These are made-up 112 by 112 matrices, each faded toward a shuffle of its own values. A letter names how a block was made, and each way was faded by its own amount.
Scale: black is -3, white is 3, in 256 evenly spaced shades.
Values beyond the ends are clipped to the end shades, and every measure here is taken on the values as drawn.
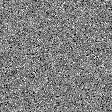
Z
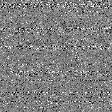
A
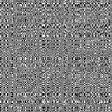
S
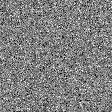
Z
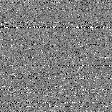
A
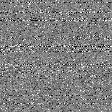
A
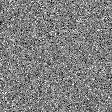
Z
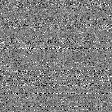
A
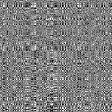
S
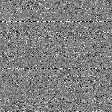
A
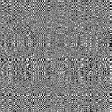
S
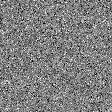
Z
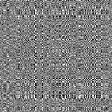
S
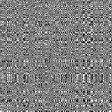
S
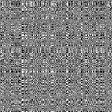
S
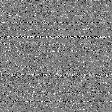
A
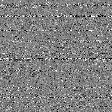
A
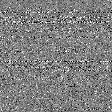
A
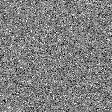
Z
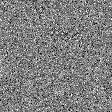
Z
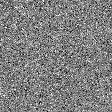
Z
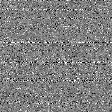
A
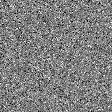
Z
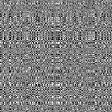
S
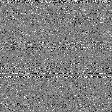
A
